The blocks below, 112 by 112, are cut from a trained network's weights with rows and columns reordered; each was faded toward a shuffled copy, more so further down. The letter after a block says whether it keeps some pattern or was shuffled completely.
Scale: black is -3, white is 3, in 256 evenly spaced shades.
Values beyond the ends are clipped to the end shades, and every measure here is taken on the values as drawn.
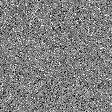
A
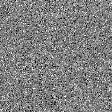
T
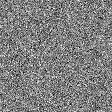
A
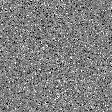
A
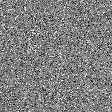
A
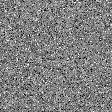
A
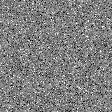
A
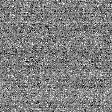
T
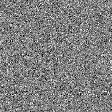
T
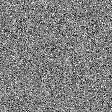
A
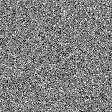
A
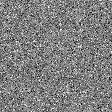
A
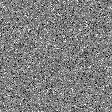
A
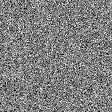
A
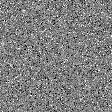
A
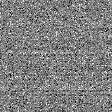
T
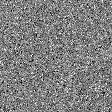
A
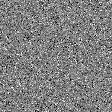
A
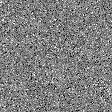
A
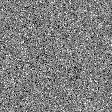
A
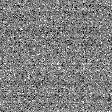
T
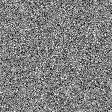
A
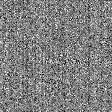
T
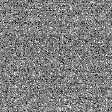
T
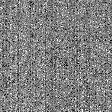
T
